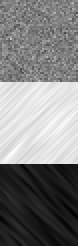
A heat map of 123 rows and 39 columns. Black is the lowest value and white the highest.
It is made of 3 by 1 panels. Panel 1,1: middling, fine-grained. Panel 2,1: very high, slanting up to the right, faint in contrast. Panel 3,1: very low, slanting down to the right, faint in contrast.
